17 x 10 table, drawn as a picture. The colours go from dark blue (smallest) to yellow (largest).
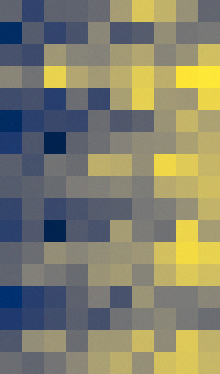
The field climbs toward the right. The ninth with the lowest average is the middle left. Horizontal stripes repeat 4 times down the table.
